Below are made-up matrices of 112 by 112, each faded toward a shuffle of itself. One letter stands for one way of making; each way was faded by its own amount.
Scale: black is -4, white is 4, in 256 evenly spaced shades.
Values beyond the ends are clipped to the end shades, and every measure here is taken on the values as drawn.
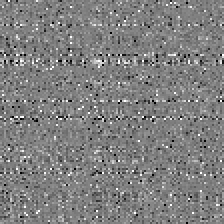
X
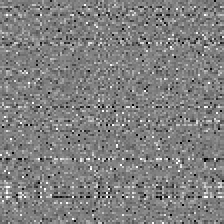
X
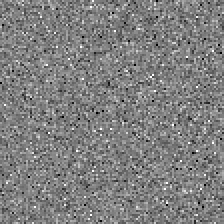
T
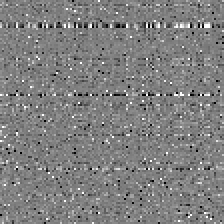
X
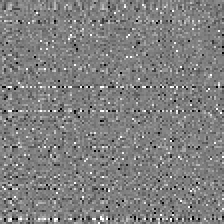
X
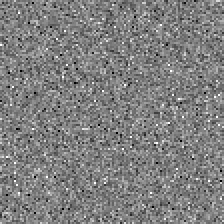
T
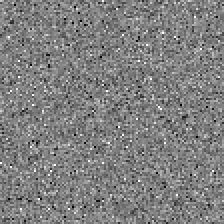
T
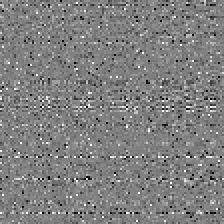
X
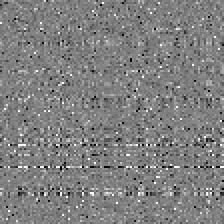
X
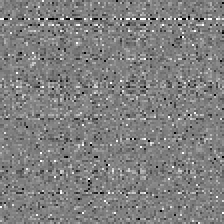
X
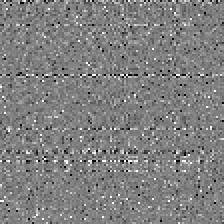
X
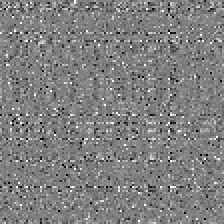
X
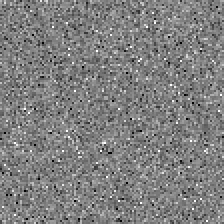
T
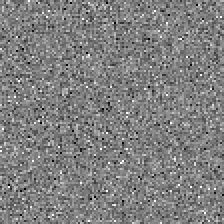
T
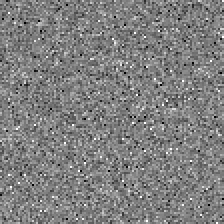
T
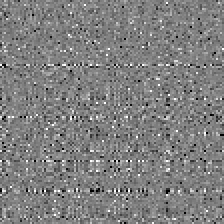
X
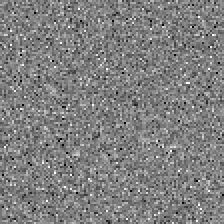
T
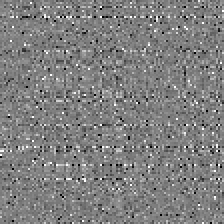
X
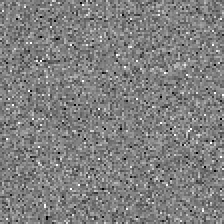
T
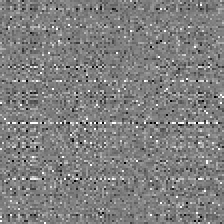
X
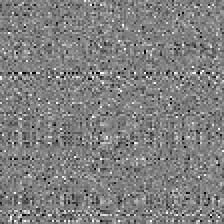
X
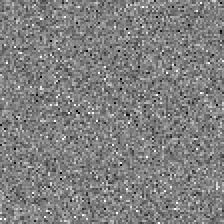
T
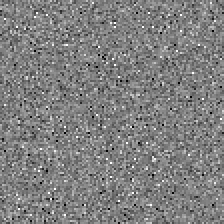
T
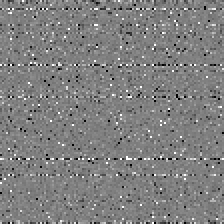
X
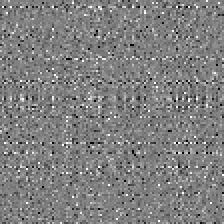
X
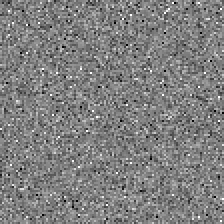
T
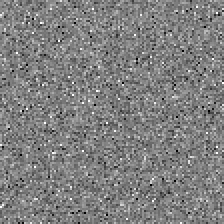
T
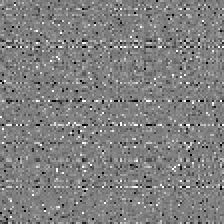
X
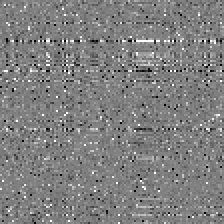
X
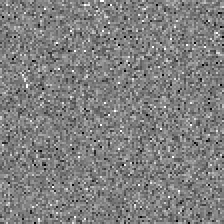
T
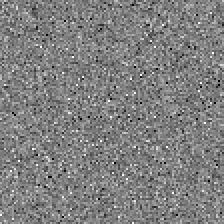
T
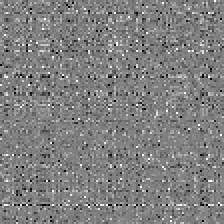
X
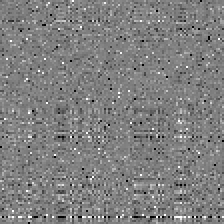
X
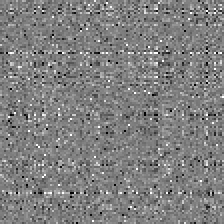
X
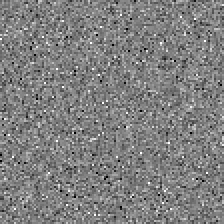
T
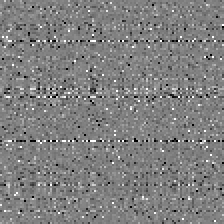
X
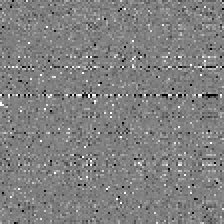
X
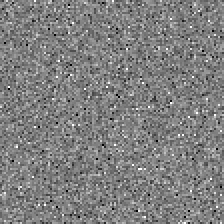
T
